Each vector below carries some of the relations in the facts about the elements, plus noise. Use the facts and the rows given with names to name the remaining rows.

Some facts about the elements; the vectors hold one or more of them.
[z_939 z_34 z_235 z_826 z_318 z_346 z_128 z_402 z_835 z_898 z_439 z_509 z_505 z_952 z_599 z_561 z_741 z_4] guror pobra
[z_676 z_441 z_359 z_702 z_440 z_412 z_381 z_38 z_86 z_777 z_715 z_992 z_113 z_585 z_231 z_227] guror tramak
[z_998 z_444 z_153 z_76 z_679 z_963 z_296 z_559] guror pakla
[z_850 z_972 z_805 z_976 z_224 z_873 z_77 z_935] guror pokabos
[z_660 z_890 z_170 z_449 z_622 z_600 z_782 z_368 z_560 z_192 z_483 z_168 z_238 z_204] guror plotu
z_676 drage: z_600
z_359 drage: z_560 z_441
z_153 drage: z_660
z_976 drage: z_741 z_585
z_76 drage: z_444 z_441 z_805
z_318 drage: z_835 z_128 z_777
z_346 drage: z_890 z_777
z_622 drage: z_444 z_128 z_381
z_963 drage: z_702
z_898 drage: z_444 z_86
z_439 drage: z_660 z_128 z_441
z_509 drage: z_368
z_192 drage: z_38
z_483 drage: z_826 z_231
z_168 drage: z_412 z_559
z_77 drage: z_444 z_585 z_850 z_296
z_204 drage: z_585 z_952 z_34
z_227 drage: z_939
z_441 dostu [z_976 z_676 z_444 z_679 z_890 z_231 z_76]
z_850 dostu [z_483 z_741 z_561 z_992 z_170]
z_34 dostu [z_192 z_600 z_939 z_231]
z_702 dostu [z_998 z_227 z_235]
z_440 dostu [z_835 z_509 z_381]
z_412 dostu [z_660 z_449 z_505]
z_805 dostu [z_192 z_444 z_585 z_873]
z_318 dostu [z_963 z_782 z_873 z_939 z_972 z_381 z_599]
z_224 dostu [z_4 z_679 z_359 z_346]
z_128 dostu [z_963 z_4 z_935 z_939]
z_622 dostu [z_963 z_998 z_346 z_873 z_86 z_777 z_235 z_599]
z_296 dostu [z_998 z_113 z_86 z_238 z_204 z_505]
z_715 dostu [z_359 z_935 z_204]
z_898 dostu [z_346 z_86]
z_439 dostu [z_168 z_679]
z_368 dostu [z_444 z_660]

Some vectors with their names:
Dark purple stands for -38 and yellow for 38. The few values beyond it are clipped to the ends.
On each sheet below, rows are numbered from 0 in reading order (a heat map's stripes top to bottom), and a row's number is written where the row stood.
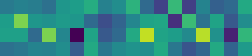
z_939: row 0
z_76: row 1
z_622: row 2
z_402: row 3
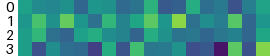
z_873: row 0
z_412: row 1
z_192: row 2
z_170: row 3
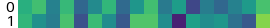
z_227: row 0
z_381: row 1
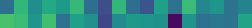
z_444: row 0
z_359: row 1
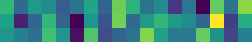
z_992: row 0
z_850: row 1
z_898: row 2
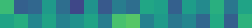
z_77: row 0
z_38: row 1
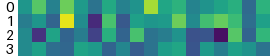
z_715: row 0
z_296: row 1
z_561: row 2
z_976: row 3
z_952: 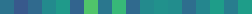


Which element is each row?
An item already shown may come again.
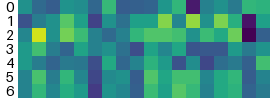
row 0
z_204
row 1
z_128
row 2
z_441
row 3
z_168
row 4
z_509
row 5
z_224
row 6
z_224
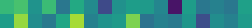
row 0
z_359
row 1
z_231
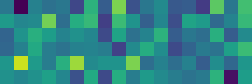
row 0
z_741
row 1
z_86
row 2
z_660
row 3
z_346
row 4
z_231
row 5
z_560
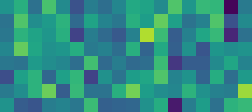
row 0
z_805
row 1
z_368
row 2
z_439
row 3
z_679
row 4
z_505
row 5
z_890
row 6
z_777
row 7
z_204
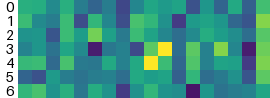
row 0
z_153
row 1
z_381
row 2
z_585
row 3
z_318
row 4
z_440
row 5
z_835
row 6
z_359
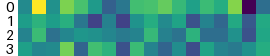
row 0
z_441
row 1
z_153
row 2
z_600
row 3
z_86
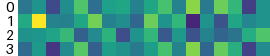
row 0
z_34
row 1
z_676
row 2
z_998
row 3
z_34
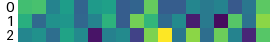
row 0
z_963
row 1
z_992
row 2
z_318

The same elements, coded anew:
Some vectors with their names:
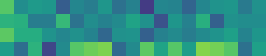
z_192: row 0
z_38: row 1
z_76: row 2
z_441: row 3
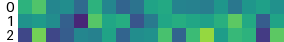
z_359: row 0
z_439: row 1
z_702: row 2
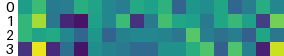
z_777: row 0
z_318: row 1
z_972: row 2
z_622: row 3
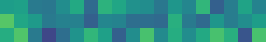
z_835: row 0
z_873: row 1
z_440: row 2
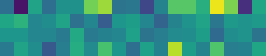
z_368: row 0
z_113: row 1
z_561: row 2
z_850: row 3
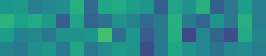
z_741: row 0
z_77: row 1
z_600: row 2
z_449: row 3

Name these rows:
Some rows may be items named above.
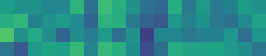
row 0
z_890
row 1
z_560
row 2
z_192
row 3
z_660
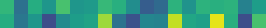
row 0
z_444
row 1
z_805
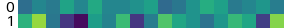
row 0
z_505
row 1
z_318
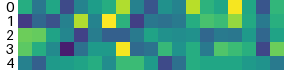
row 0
z_805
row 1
z_412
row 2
z_963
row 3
z_34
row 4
z_660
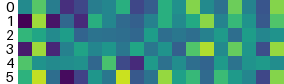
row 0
z_224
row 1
z_898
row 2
z_509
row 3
z_296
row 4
z_676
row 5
z_128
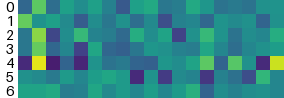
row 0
z_998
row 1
z_192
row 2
z_86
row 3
z_346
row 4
z_622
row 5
z_168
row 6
z_679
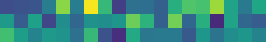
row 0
z_412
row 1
z_231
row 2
z_676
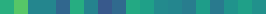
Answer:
z_359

